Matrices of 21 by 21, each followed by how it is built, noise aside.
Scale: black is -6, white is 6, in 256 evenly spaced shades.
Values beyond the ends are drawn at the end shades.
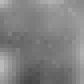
smooth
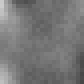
smooth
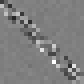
banded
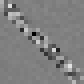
banded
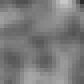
smooth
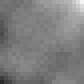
smooth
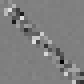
banded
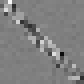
banded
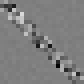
banded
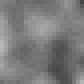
smooth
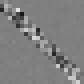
banded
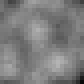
smooth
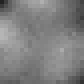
smooth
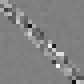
banded
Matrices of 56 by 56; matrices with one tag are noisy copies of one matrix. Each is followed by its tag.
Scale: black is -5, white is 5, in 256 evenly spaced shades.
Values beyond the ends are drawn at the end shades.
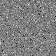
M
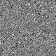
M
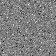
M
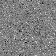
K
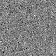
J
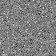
M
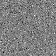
J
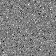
M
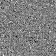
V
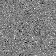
K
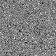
K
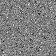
M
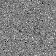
K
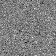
K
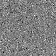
J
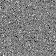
V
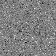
K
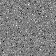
M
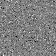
V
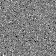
V
